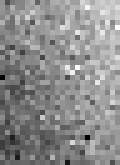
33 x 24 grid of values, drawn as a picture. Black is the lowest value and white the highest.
Histogram: bell-shaped. Mirror symmetry: none. Ninth with the highest average: top right. Slope: up to the top right. Stripes: none.
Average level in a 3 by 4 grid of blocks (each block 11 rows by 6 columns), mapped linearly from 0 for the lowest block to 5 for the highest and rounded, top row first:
2345
1234
0123
